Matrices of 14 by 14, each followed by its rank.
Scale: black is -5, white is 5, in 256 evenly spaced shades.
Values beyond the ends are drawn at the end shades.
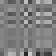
one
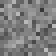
full rank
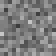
full rank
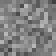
full rank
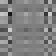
one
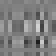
one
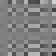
one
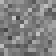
full rank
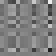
one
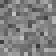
full rank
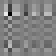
one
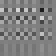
one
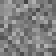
full rank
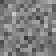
full rank
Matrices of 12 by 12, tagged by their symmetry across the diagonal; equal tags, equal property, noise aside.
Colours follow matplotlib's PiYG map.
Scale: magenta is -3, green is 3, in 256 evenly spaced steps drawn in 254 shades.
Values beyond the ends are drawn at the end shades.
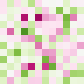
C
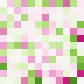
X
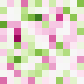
X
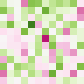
C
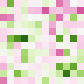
C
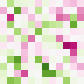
X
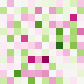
X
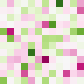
C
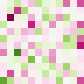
C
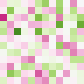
C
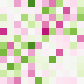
X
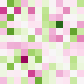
X
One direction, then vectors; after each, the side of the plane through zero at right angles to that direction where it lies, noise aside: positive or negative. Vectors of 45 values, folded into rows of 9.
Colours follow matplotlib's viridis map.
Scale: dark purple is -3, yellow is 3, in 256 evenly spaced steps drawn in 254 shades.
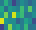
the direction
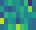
positive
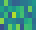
positive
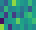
negative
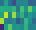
positive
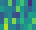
negative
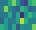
negative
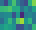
negative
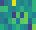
negative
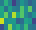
positive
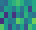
negative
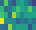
positive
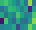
negative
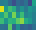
positive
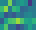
negative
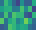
positive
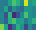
negative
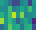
positive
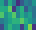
positive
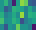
positive
